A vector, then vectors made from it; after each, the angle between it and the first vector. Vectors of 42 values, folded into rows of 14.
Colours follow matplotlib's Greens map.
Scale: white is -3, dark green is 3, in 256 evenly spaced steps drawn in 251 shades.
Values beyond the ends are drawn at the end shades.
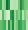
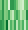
partly opposed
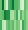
partly opposed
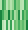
partly opposed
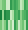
nearly opposite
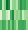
nearly parallel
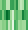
nearly opposite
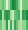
nearly opposite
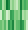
nearly parallel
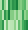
partly opposed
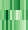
partly opposed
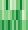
partly aligned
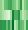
partly aligned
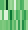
partly aligned
